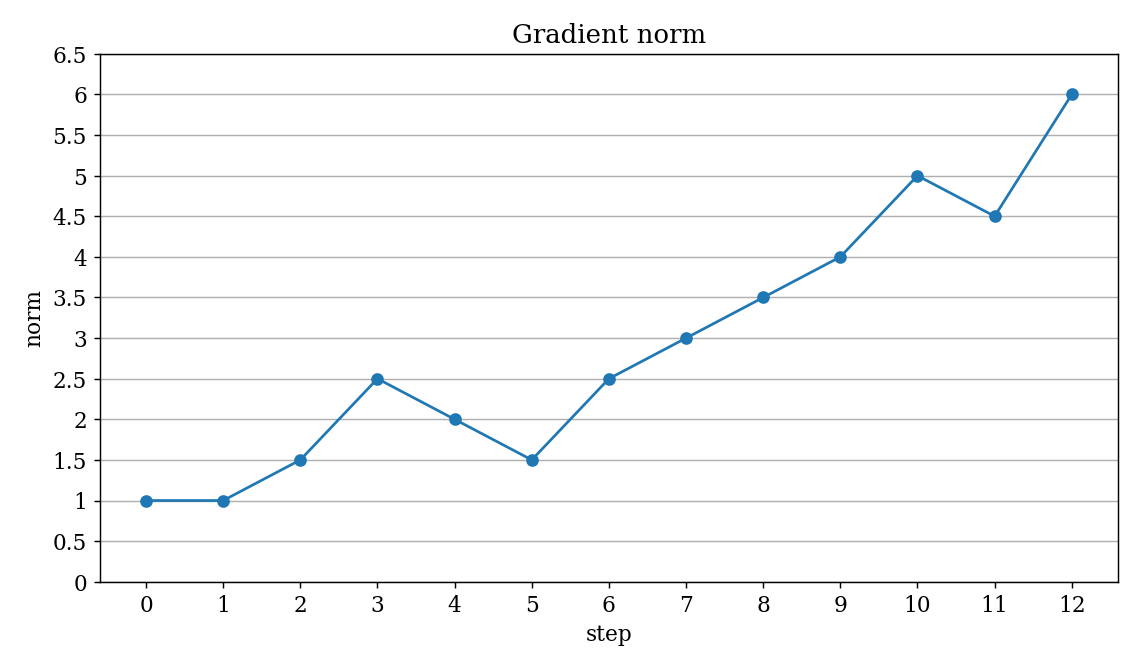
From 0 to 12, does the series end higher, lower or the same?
higher
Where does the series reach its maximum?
12
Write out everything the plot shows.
Title: Gradient norm
x-axis: step, ticks 0 1 2 3 4 5 6 7 8 9 10 11 12
y-axis: norm, ticks 0 0.5 1 1.5 2 2.5 3 3.5 4 4.5 5 5.5 6 6.5
Values:
1 1 1.5 2.5 2 1.5 2.5 3 3.5 4 5 4.5 6
